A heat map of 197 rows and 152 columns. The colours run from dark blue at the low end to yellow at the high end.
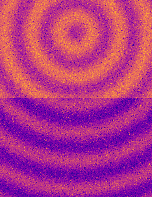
Histogram: bell-shaped. Rings: centred on the top middle. Seam: horizontal, 50% of the way down, the top part higher.
